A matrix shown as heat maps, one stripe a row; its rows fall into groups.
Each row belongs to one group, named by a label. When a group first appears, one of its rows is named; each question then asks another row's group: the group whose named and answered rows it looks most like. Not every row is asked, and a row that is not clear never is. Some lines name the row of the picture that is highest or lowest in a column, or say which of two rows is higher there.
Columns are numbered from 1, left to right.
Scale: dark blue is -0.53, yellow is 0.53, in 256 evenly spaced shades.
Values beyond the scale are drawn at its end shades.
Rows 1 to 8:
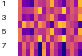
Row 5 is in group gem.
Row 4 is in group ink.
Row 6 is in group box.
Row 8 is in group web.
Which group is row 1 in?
gem
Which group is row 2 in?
box
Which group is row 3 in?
gem
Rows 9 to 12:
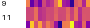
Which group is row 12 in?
ink
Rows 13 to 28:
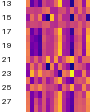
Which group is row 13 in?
gem
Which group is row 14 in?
box
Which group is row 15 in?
web
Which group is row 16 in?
box
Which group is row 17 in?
gem
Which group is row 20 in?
gem
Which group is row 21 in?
box
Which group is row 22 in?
web
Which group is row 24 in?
gem
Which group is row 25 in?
ink
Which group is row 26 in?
gem
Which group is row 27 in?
gem
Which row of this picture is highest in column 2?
23
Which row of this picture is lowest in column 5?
15
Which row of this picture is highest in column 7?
15
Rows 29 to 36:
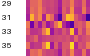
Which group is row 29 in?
ink
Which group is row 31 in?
ink
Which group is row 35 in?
box
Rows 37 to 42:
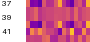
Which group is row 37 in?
gem
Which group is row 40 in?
gem
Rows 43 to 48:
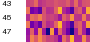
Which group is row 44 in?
gem
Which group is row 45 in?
ink
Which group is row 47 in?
web
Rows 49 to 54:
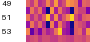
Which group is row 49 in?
box
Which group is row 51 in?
box
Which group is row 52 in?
web
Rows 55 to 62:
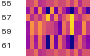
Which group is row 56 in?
web
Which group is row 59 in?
ink
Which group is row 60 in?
web
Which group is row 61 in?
web
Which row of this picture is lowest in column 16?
56
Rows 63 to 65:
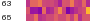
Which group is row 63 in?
ink
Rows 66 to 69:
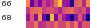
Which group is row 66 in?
gem
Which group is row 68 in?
web
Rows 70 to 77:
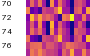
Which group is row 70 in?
web
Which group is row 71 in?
gem
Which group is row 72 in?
ink
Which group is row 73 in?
web
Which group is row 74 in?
web
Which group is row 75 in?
gem
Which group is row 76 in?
ink
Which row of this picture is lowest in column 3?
75
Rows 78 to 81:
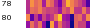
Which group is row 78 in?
ink
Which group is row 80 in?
gem
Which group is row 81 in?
web
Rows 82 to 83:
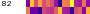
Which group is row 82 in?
ink
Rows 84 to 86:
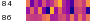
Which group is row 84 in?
gem
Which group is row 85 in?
web
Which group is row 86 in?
box
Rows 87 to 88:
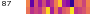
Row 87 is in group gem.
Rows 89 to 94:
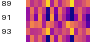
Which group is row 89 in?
box
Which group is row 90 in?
web
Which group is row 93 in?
box
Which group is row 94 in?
web
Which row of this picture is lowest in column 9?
92
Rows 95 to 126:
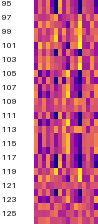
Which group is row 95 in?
web
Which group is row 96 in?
web
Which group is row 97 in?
box
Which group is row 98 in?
ink
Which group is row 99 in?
box
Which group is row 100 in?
box
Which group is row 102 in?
web
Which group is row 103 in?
ink
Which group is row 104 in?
ink
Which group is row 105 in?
gem
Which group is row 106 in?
web
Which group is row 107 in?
gem
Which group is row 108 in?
gem
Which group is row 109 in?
box
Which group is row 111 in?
web
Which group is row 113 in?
box
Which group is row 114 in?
gem
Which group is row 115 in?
gem
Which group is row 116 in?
gem
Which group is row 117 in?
web
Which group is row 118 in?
web
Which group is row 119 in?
box
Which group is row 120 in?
ink
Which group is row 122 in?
web
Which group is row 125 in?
box
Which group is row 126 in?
ink
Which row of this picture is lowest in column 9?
101
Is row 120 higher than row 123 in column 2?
Yes
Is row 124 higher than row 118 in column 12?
Yes
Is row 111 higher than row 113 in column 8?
No
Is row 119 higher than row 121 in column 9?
No
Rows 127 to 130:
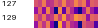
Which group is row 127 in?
box
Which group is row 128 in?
web
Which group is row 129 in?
box
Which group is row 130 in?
web
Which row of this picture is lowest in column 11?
128
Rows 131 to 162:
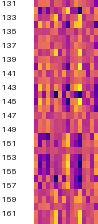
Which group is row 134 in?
ink
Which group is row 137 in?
ink
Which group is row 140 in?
ink
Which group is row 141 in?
box
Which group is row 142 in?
ink
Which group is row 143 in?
ink
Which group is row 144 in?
web
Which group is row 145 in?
ink
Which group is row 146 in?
ink
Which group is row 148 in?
ink
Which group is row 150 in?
gem
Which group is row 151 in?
gem
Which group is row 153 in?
gem
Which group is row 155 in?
gem
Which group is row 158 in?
box
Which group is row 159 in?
box
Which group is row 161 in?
box
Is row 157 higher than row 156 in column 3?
Yes
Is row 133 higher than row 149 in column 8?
Yes
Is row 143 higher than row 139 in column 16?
No
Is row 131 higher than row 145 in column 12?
No
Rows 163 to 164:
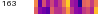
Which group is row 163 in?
gem
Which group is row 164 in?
gem
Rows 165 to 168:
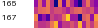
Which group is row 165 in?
web
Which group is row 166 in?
ink
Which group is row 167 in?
gem
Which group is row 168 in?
box
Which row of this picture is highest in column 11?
166
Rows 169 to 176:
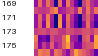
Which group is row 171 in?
web
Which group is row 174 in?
gem
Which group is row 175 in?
gem
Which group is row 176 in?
ink
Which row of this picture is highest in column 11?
176
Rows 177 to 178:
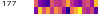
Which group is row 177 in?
gem
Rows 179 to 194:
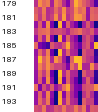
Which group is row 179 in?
ink
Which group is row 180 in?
box
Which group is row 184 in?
web
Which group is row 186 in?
web
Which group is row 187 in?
ink
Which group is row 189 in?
web
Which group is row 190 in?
web
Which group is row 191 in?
gem
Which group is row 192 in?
web
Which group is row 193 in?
web
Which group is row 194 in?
box
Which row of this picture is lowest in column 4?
185
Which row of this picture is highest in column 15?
188
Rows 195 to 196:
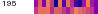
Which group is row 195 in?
web
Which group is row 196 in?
ink
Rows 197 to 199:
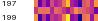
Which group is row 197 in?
gem
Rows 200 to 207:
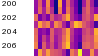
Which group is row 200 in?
web
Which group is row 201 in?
web
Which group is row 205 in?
gem
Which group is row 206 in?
gem
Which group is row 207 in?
ink
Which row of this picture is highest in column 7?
200
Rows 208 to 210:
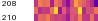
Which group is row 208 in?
ink
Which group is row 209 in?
box
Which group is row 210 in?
ink
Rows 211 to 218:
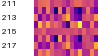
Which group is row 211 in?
ink
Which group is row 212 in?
web
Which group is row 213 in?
gem
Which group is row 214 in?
ink
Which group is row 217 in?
gem
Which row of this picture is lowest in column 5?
216
